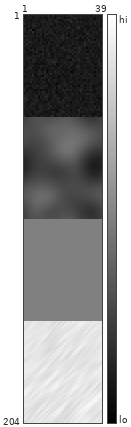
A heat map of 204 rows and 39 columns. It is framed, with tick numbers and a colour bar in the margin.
It is made of 4 by 1 panels. Panel 1,1: very low, fine-grained, faint in contrast. Panel 2,1: low, smooth. Panel 3,1: middling, flat. Panel 4,1: very high, slanting up to the right, faint in contrast.
